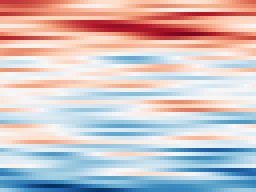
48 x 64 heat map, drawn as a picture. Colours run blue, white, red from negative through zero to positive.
Grain: streaks across. Histogram: bell-shaped. Slope: up to the top.
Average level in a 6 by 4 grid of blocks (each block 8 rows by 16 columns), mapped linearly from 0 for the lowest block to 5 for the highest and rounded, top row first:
5554 / 4334 / 3322 / 2122 / 2221 / 0010
